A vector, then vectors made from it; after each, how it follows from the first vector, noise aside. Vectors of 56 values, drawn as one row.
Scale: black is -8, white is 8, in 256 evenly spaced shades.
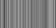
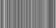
negated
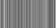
negated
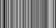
scaled up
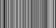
scaled up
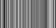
scaled up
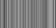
copied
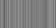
shrunk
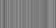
shrunk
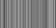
copied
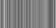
negated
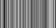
scaled up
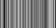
scaled up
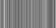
negated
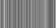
negated
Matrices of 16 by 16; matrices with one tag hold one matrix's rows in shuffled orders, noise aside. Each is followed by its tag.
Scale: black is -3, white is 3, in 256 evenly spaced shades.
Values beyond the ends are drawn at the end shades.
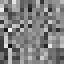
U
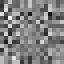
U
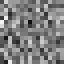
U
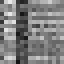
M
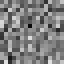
U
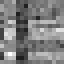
M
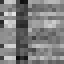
M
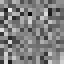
U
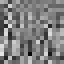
U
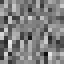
U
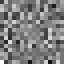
U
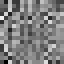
U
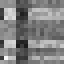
M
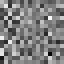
U
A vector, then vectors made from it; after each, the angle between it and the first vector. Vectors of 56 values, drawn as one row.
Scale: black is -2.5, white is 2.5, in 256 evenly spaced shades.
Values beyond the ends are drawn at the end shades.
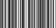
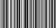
nearly opposite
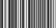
nearly parallel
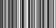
nearly parallel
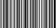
nearly opposite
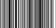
partly aligned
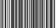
orthogonal
